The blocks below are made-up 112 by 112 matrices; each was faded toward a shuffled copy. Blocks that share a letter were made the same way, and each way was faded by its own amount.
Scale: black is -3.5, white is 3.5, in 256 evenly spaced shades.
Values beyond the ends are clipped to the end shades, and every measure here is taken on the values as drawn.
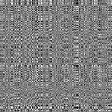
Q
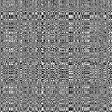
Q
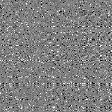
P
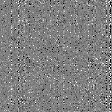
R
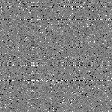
P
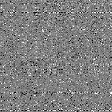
P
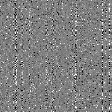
R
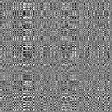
Q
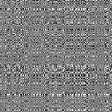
Q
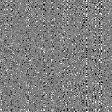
R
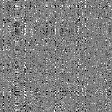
R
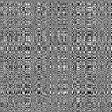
Q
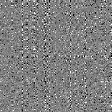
R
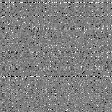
P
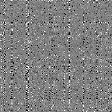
R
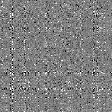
R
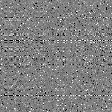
P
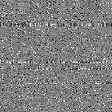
P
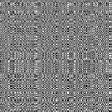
Q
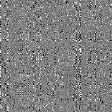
R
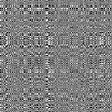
Q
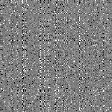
R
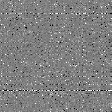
P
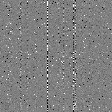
R
